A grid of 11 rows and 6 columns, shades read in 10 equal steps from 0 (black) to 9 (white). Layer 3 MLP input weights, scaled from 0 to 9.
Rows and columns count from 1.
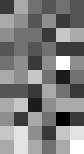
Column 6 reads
3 3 6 2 5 4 2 6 2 8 9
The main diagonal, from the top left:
2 5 4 4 9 4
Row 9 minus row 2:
-1 -3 3 -1 -2 -1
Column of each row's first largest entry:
2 1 5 2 5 3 4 2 3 2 6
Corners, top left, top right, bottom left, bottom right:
2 3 6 9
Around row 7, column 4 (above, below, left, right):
4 5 2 4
